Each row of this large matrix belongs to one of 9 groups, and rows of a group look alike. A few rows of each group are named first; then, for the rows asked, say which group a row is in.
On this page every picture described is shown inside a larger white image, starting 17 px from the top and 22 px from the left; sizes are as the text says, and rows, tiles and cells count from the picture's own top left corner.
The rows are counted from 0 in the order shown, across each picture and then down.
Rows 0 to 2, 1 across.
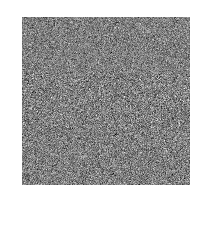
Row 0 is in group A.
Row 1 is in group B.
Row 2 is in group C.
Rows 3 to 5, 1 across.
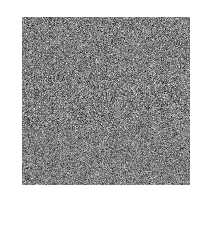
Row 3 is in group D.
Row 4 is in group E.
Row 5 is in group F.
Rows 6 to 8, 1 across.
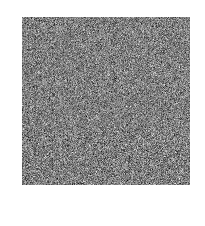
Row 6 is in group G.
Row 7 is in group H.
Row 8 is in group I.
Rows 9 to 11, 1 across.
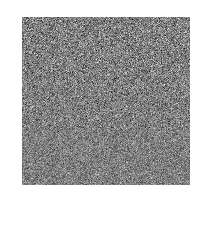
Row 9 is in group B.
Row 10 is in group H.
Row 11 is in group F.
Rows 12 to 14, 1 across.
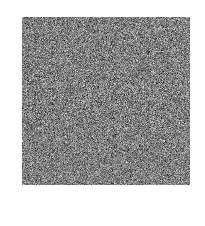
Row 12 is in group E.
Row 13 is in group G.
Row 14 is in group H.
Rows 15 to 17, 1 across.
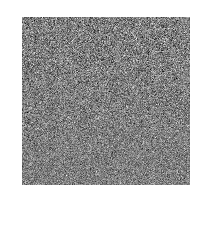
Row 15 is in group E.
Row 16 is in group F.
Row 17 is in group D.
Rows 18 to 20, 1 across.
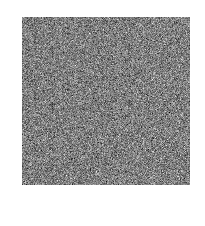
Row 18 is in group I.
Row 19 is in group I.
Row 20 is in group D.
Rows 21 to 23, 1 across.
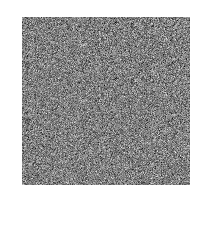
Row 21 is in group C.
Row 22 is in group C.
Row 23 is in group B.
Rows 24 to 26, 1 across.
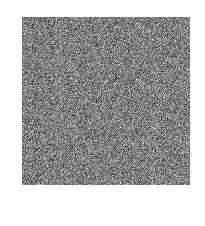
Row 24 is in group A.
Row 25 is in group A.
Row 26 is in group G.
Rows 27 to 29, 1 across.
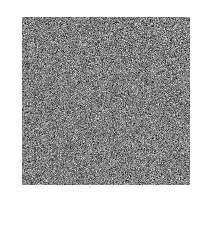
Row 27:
C
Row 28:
F
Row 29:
G
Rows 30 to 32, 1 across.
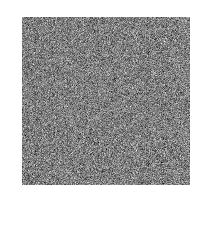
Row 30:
E
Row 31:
H
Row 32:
E
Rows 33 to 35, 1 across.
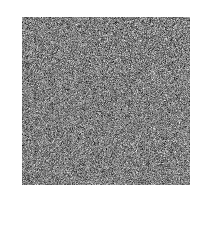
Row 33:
C
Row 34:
I
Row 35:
E
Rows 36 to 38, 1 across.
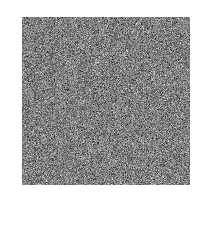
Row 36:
F
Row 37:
I
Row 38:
G
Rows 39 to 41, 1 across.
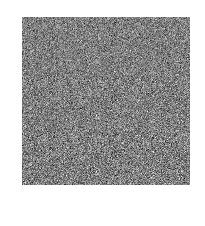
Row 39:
H
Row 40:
D
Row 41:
D
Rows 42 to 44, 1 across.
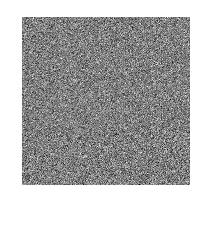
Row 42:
B
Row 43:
B
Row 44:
C
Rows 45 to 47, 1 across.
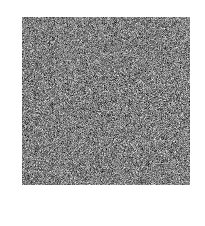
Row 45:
H
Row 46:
I
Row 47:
E
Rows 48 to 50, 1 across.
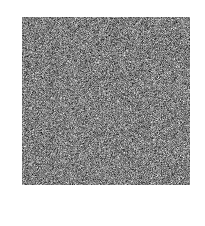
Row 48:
F
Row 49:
B
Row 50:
B
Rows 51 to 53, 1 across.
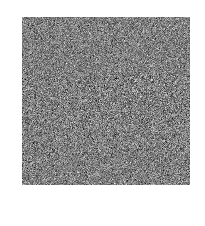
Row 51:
D
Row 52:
C
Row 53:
H
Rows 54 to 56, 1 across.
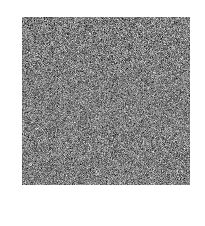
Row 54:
I
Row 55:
F
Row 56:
D
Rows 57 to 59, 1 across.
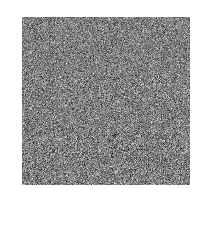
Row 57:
D
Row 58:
B
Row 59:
H
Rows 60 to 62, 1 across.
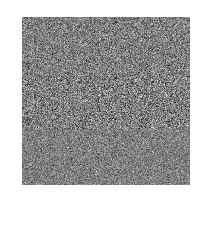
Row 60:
C
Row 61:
C
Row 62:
D
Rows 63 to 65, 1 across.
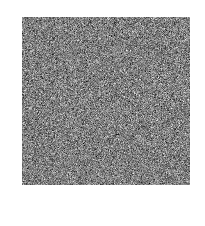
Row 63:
H
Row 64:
B
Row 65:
A
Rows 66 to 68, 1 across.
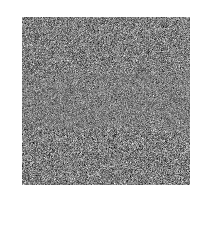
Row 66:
E
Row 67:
G
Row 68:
H
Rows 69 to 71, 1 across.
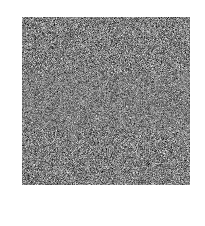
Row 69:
G
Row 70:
F
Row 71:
E
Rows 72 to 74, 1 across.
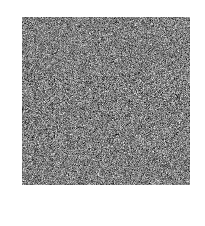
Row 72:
C
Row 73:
I
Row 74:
A
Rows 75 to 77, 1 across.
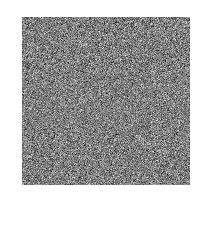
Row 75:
C
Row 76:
B
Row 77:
A
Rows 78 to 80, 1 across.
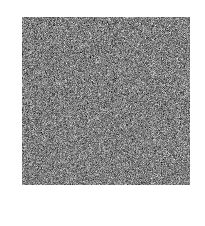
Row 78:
D
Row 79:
H
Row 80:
B
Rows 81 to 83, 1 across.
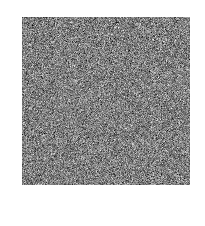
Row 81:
A
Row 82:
B
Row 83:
G
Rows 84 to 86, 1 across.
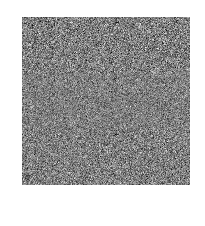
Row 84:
A
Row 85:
H
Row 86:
C
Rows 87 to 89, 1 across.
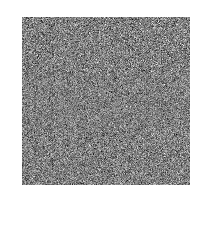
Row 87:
B
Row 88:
H
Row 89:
I
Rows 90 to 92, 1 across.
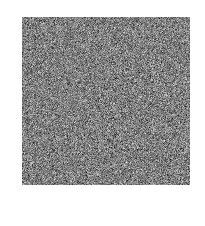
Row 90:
G
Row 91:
C
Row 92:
H
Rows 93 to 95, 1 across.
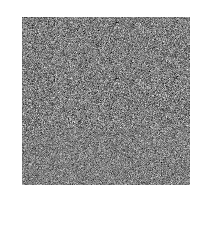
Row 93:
A
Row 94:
A
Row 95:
B
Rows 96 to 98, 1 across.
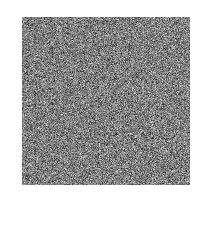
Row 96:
I
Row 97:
G
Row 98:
C
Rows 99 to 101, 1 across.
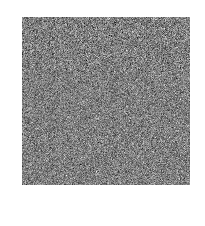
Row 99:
H
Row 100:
F
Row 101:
D
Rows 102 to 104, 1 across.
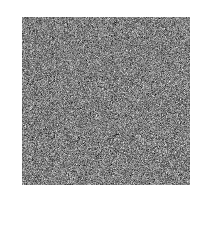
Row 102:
H
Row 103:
D
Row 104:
A
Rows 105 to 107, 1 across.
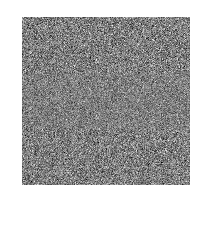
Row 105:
D
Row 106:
D
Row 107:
E
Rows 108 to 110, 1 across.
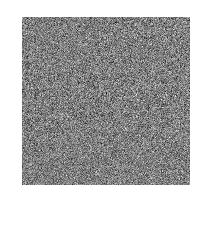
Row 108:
C
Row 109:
E
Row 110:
D
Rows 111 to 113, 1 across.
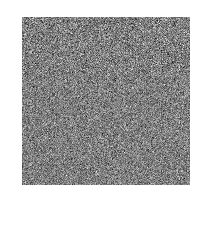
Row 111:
B
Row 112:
H
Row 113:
D
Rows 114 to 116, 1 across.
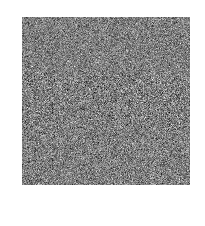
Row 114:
F
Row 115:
I
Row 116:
G
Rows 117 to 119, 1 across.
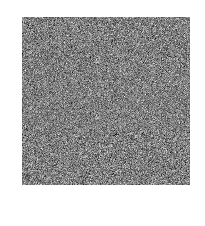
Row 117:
D
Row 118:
D
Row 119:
C
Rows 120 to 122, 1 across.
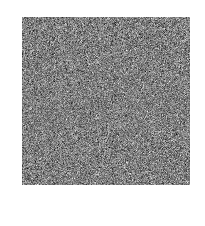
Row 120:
H
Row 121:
D
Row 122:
F
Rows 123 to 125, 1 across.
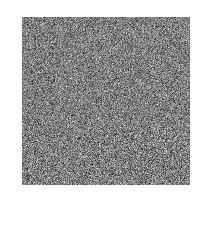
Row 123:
G
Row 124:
A
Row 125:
C
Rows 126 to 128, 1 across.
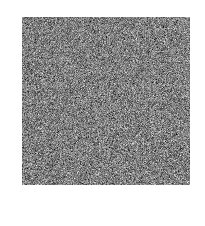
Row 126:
E
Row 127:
G
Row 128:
F
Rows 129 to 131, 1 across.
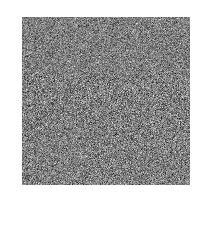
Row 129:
F
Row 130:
G
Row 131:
C
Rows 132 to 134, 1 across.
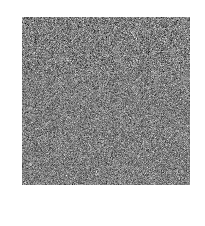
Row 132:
E
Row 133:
F
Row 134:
D
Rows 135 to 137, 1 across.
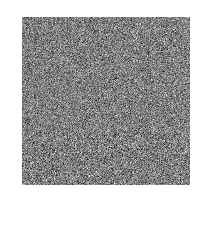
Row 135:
E
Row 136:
C
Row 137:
H
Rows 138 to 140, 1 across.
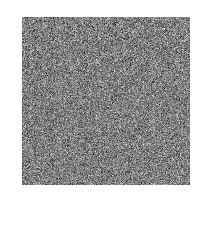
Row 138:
H
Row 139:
D
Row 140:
I
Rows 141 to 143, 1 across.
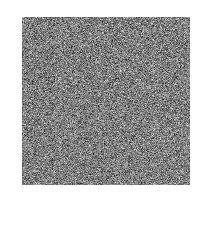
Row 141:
D
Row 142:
A
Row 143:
I
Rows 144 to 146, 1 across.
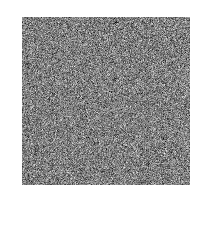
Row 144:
C
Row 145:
H
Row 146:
E
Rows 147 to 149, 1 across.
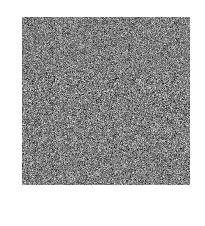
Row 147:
I
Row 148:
A
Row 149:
H
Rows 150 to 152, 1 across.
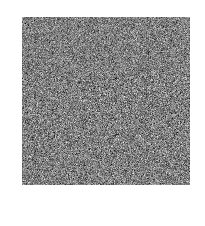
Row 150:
E
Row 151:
C
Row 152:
A
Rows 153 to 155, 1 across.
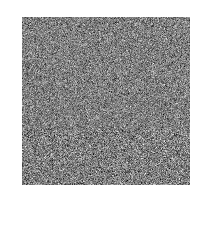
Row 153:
C
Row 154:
H
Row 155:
I
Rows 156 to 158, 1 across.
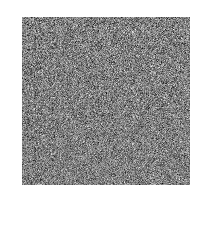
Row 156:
G
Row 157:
E
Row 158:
G
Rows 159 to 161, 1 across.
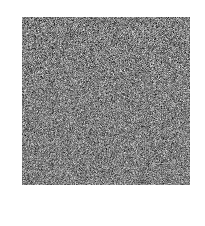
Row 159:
G
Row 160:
B
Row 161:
E
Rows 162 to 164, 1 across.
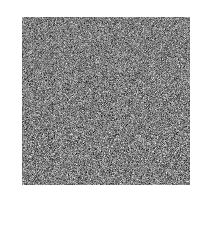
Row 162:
D
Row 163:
I
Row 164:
A
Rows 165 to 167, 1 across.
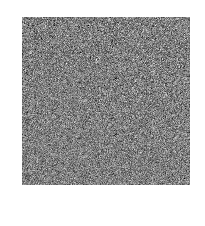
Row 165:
D
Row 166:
C
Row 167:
C
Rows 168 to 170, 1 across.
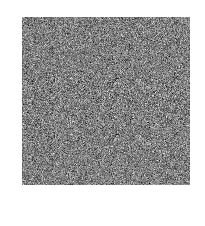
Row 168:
I
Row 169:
A
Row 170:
A
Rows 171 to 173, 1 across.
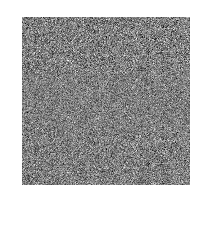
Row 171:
E
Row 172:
F
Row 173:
E
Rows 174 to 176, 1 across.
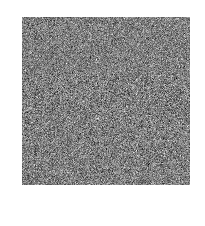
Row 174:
D
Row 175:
F
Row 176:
E
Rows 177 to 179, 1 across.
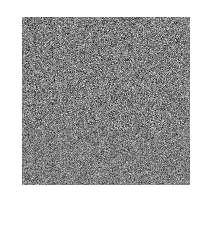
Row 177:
I
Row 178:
G
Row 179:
F
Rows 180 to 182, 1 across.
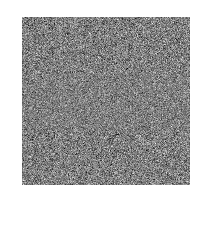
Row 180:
I
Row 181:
B
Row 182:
A
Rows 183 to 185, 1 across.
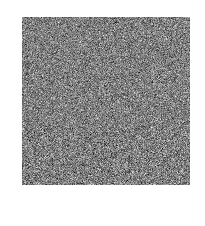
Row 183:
C
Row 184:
B
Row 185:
I
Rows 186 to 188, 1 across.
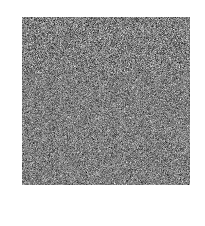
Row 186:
G
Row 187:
F
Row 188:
H
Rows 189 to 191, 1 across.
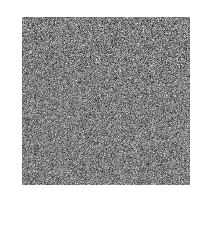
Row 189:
D
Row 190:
C
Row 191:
E
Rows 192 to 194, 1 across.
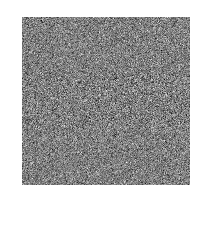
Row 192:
B
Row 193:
C
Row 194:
H
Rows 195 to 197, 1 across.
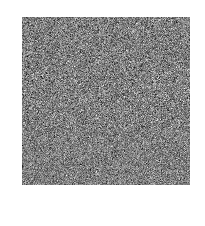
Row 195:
F
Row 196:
B
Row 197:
D
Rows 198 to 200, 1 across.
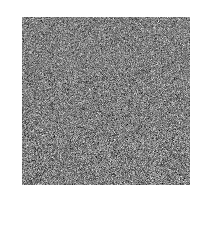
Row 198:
B
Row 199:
I
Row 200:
G
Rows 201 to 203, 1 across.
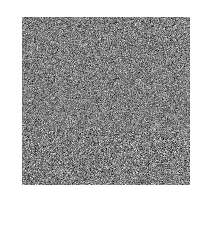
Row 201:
C
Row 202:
A
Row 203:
E
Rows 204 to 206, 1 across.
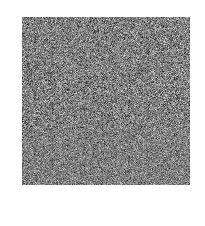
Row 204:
E
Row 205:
I
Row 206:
I
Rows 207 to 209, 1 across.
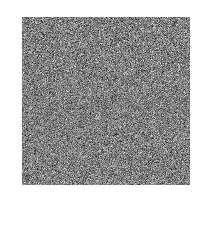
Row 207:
B
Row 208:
D
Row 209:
C
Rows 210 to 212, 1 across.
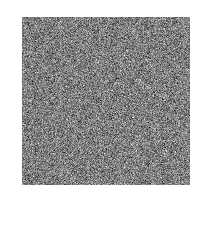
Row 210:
F
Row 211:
A
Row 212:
E
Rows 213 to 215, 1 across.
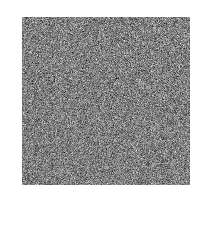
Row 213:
B
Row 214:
A
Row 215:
E
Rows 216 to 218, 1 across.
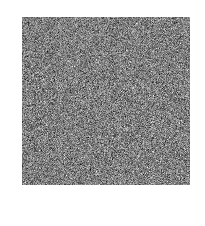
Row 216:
F
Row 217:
G
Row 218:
D
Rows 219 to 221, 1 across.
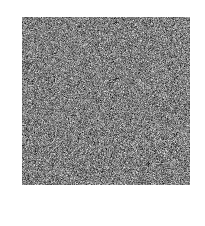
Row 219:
C
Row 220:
A
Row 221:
E
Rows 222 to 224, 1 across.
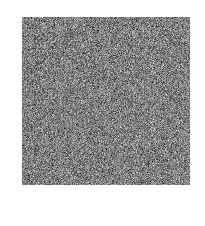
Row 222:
G
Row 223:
G
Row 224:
E
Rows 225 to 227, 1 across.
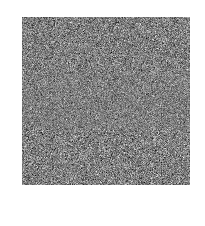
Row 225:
A
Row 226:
D
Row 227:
B
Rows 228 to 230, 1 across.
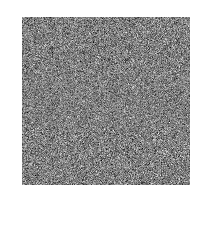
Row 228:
I
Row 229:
F
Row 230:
B
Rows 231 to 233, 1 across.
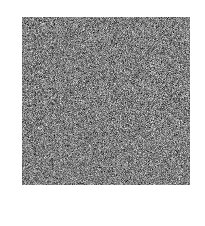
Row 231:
G
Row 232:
G
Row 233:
I
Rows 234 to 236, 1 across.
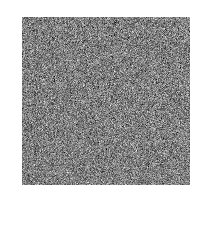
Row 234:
H
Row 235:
G
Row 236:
E
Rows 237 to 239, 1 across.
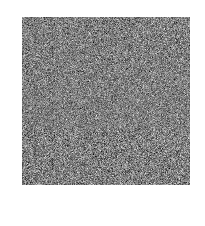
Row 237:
I
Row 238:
D
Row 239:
I
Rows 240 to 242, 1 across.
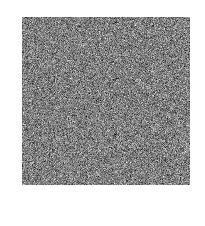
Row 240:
C
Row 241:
A
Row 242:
H
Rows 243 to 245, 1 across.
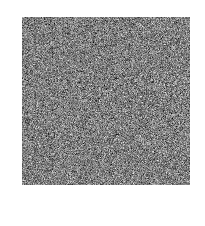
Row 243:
I
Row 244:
C
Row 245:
A
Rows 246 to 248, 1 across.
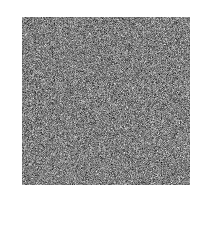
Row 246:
I
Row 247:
G
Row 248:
B
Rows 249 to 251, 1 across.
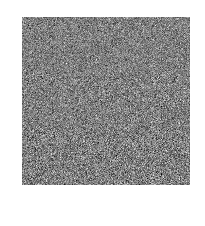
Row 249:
D
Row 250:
B
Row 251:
G
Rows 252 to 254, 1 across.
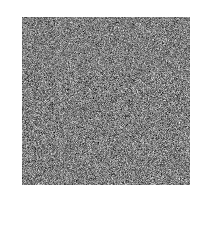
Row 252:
A
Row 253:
I
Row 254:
G
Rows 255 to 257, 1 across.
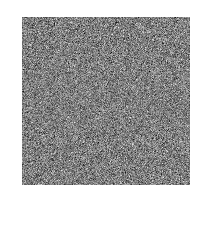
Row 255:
A
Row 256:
F
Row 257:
G
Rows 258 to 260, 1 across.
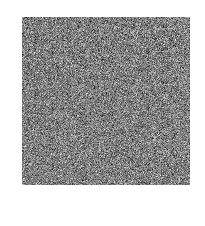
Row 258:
E
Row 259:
E
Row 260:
B
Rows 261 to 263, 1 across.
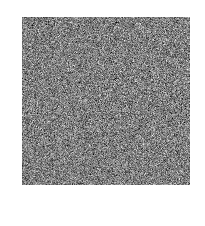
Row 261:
A
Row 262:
C
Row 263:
I
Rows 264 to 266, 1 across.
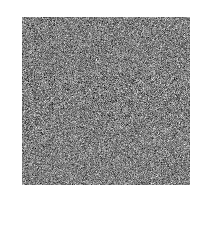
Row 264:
D
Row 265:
I
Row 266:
B
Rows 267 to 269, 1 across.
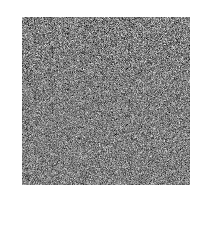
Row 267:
I
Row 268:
I
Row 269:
C
